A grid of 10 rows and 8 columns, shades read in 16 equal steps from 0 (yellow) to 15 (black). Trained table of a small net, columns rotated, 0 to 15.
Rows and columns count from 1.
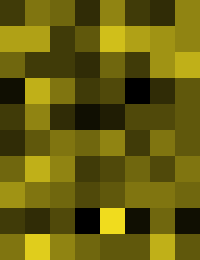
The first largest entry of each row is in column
4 3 4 6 4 1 4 4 4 5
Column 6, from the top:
11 4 11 15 10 11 8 7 14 9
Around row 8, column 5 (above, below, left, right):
10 0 10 7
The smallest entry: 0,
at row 9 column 5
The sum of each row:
73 45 69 81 85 69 63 61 84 52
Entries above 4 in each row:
8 4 7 7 8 8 7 8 7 6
